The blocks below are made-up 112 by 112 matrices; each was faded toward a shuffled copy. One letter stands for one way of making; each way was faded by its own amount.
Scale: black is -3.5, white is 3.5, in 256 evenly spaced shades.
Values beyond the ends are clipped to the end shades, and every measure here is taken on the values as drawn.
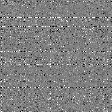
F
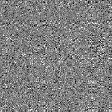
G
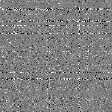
F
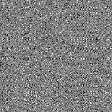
G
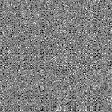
G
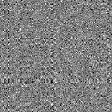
G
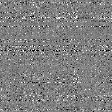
F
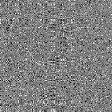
G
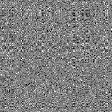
G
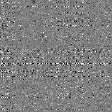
F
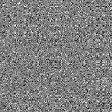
G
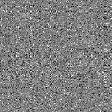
G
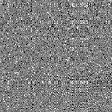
G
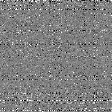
F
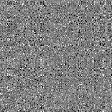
G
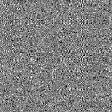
G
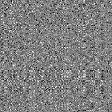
G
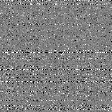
F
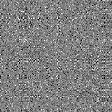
G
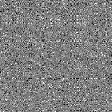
G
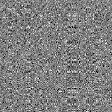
G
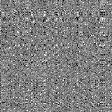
G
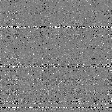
F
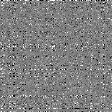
F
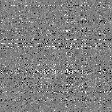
F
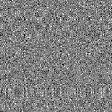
G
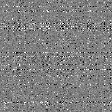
F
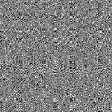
G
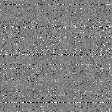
F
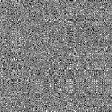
G
